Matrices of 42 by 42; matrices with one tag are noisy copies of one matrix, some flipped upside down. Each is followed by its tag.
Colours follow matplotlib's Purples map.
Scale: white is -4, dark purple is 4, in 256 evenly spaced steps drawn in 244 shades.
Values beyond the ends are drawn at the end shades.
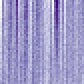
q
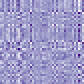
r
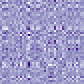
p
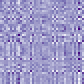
r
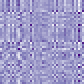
r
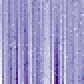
q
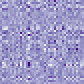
p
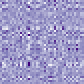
p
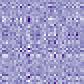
p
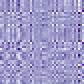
r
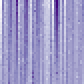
q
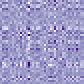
p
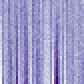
q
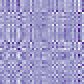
r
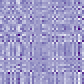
r
